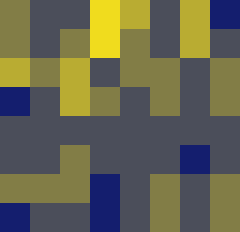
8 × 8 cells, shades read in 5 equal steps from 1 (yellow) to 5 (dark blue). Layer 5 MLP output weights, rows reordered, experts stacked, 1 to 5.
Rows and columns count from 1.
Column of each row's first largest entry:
8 2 4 1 1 7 4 1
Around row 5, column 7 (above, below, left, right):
4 5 4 4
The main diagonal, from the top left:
3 4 2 3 4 4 4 3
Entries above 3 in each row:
4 3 2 4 8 7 3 6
